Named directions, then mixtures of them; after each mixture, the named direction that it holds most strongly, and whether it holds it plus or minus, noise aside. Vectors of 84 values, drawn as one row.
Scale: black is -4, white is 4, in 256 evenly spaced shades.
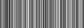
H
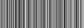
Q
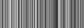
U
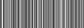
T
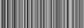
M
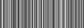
T, plus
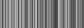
U, plus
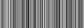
H, minus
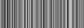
M, plus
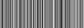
T, minus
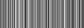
Q, minus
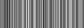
H, plus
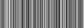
H, minus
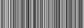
H, minus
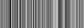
U, minus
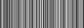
H, plus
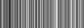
U, minus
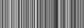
U, plus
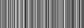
Q, minus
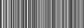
M, minus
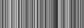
U, plus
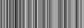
Q, plus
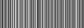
Q, minus
